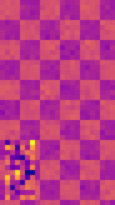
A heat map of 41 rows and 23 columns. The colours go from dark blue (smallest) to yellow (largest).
Values change most from cell to cell in the bottom left. The halves do not mirror each other. An odd patch, rougher than its surroundings, sits in the bottom left. There is no overall slope.
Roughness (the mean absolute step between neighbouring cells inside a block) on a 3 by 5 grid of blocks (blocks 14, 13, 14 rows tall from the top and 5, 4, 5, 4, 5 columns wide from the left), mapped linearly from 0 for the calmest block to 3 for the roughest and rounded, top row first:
00000
00000
32000
